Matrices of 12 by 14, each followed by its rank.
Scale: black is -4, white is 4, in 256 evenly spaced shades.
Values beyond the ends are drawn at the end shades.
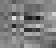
two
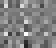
two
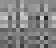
two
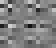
two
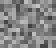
full rank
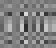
one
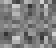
two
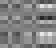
one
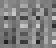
two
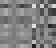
two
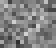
full rank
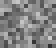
full rank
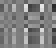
one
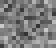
full rank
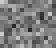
full rank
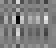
one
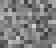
full rank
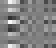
one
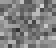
full rank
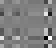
one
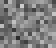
full rank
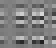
one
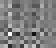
two
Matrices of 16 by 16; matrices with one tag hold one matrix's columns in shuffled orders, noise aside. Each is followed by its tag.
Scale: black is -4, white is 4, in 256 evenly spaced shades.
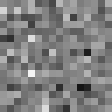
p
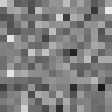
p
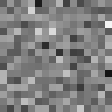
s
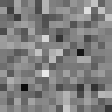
p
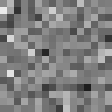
p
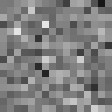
s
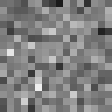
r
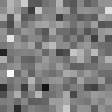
p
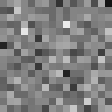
s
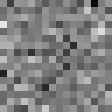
s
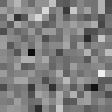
p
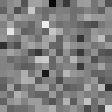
s
